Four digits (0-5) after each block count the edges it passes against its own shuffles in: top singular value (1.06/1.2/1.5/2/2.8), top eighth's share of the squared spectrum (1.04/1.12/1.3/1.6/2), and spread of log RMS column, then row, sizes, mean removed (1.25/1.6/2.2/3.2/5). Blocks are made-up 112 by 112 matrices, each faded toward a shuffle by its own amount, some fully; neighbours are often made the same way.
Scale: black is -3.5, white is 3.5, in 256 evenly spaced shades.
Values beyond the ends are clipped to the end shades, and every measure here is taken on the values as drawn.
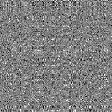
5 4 2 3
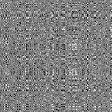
5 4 3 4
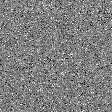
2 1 0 0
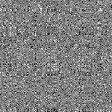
4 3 2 2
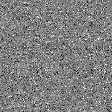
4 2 1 1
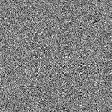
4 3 1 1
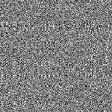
4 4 2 2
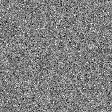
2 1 0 0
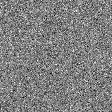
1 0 0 0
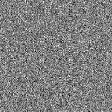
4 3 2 2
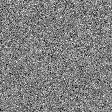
0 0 0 0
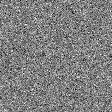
0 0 0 0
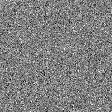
2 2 0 0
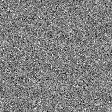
2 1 0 0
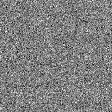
3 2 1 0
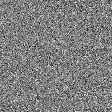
2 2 0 0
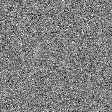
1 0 0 0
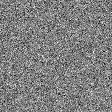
0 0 0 0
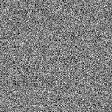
4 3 2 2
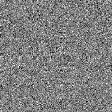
3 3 2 1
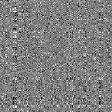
5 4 3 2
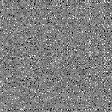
4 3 2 2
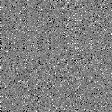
4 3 2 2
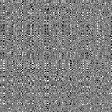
5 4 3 3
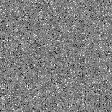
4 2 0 0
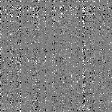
2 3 4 3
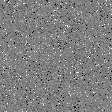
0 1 0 0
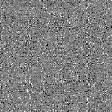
4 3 2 2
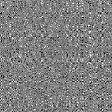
5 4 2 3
